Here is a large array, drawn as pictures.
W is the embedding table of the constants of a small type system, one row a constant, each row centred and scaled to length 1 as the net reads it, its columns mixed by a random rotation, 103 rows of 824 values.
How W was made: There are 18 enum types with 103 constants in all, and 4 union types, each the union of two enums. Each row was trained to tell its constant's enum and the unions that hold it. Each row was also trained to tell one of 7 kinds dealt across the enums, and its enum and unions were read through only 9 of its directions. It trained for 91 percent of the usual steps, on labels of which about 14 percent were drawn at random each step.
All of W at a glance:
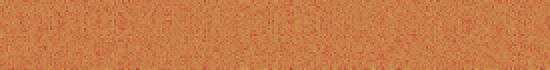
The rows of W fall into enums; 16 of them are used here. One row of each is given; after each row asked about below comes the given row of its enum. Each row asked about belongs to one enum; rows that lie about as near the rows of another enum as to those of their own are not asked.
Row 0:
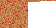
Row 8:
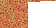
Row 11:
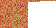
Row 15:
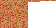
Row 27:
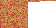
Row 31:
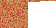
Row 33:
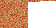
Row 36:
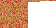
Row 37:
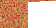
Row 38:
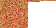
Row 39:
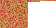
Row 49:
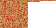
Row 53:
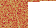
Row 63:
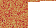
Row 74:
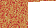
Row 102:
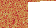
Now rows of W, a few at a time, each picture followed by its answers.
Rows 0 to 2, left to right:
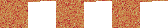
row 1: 0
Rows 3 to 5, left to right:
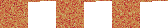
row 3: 33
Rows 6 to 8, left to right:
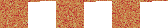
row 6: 31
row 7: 38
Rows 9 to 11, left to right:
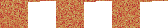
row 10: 36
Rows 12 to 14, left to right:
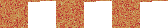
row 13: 15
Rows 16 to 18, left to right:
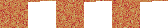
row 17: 36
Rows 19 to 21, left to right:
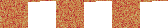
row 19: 37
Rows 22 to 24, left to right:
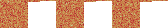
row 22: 31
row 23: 31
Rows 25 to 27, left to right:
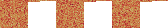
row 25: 39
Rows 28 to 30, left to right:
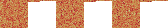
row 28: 49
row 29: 53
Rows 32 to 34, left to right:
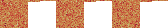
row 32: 31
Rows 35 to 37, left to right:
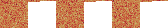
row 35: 102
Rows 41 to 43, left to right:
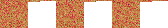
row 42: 74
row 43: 102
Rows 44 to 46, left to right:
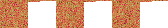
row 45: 63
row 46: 0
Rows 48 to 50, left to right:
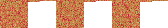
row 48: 63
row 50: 74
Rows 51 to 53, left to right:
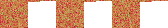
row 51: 11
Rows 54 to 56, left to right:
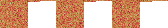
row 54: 49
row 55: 39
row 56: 39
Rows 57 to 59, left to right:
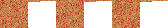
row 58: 11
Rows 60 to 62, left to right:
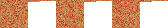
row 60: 0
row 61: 74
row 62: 102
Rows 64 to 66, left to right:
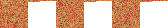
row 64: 27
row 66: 37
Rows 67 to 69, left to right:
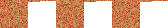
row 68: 38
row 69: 11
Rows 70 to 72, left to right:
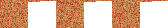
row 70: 11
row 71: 102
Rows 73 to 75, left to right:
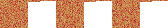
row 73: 8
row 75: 63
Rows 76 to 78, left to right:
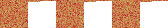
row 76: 11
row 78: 15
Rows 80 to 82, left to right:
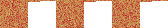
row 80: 49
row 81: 39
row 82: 31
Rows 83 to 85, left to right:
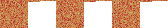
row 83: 102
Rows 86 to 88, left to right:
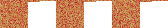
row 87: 0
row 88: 36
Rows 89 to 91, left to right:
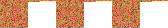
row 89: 49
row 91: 63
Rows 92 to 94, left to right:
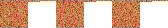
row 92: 74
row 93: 0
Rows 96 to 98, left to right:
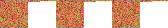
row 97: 38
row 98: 37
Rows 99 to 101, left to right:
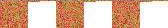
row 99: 36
